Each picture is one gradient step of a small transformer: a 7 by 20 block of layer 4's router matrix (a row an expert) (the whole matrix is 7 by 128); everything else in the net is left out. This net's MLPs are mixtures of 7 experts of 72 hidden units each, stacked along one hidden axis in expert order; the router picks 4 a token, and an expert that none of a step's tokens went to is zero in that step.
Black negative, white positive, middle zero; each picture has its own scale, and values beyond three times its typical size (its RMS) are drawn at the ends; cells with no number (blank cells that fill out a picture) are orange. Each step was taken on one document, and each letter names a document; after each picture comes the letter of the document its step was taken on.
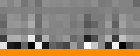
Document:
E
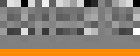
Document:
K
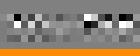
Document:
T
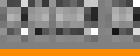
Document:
K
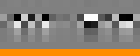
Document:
T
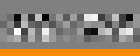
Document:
T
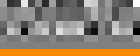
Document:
K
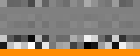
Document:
E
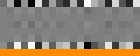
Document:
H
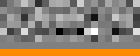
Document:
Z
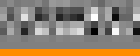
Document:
K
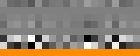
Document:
E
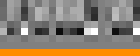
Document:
Z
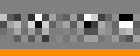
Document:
T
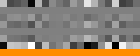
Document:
E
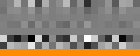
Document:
E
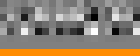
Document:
Z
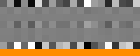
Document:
H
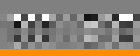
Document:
T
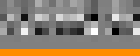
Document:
Z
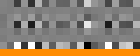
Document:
H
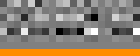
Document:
Z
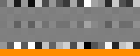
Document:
H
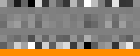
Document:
E
